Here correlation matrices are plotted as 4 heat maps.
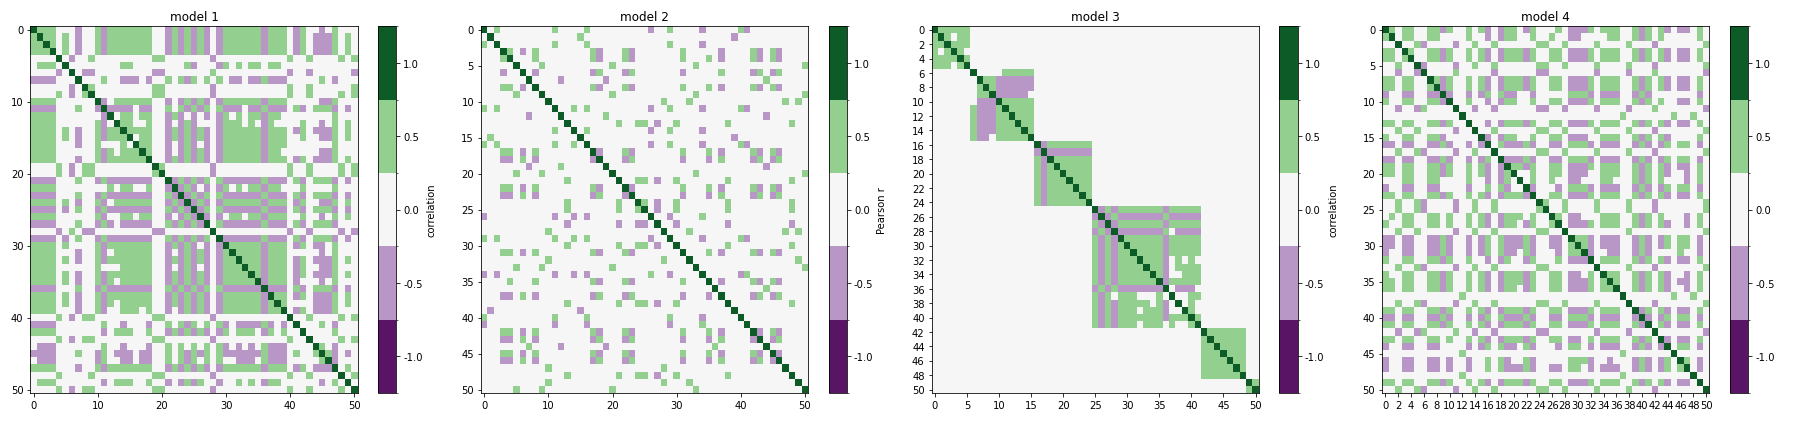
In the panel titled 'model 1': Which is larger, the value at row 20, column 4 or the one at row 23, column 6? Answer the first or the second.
the first
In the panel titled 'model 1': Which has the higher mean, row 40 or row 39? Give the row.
39
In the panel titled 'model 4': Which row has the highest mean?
26
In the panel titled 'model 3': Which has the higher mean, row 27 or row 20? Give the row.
27
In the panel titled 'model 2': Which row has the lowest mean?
27
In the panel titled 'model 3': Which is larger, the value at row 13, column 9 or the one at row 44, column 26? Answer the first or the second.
the second
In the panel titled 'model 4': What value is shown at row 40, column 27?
-0.5
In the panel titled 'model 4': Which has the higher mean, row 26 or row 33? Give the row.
26
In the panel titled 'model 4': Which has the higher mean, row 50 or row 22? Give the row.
50
